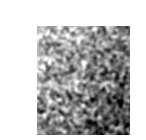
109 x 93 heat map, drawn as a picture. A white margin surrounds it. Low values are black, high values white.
The field is mottled with small blotches. There is an overall slope up to the top left. The halves do not mirror each other. The ninth with the highest average is the top left. No single row or column stands out from its neighbours. The ninth with the lowest average is the bottom right. There are no lone odd cells.
